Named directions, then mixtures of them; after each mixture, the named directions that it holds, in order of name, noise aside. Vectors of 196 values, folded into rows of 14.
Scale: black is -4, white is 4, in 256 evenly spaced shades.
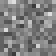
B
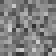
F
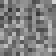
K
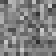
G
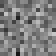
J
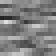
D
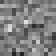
D, F, J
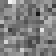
B, D, G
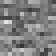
D, F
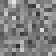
B, F, G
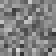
F, J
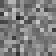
B, J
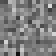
G, J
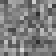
G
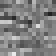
B, D, G
